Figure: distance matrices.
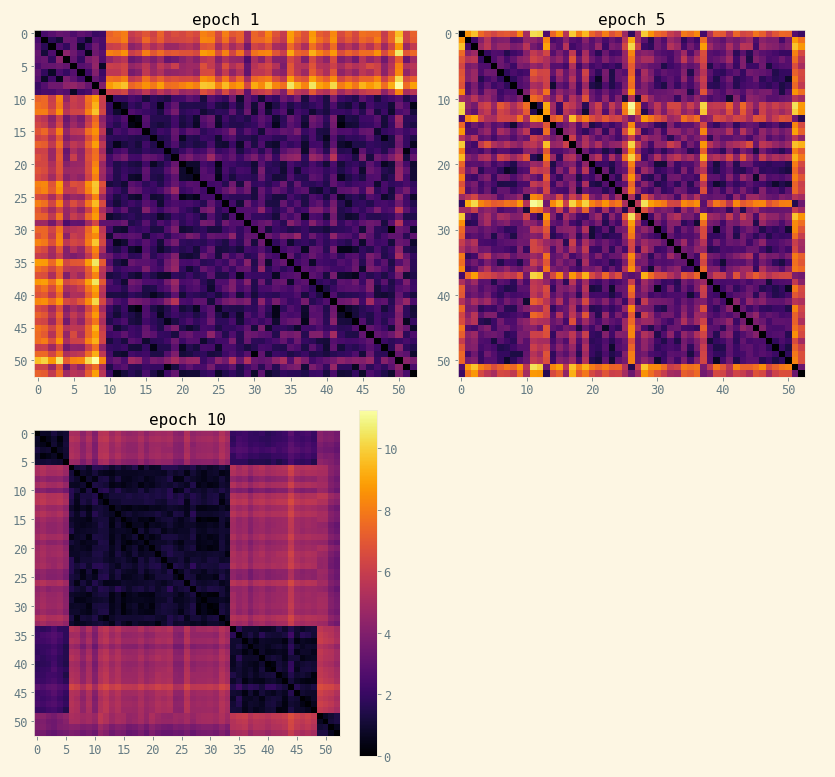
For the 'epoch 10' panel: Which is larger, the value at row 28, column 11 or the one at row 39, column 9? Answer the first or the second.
the second
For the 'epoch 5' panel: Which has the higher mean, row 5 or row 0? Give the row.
0
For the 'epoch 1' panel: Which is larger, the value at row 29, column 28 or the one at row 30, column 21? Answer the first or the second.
the first
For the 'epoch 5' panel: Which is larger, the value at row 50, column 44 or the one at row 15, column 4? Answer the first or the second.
the second
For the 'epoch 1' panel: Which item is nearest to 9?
5
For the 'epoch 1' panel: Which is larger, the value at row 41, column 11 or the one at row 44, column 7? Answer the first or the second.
the second
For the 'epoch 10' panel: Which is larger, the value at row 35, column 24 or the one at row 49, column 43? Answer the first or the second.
the second
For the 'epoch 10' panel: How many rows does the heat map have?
53
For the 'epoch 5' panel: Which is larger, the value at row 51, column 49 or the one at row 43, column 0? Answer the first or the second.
the first
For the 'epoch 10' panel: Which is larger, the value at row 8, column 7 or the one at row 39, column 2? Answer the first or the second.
the second
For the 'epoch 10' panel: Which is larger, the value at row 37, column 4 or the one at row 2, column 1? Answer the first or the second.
the first
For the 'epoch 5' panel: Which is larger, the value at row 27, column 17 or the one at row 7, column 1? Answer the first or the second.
the first
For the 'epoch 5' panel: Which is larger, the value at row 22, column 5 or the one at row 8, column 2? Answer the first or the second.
the second
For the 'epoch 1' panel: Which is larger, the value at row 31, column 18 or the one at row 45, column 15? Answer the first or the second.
the second
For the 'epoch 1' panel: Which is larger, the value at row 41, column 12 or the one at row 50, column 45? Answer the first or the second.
the second
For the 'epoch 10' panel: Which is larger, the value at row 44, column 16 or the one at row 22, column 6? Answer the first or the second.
the first
